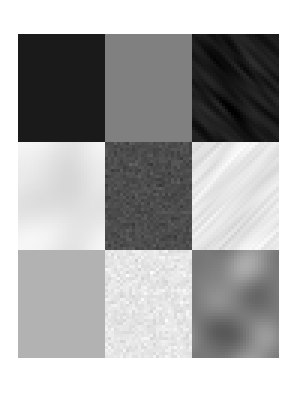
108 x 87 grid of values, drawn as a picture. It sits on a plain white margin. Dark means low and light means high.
It is made of 3 by 3 panels. Panel 1,1: very low, flat. Panel 1,2: middling, flat. Panel 1,3: very low, slanting down to the right, faint in contrast. Panel 2,1: very high, smooth, faint in contrast. Panel 2,2: low, fine-grained, faint in contrast. Panel 2,3: very high, slanting up to the right, faint in contrast. Panel 3,1: high, flat. Panel 3,2: very high, fine-grained, faint in contrast. Panel 3,3: middling, smooth.
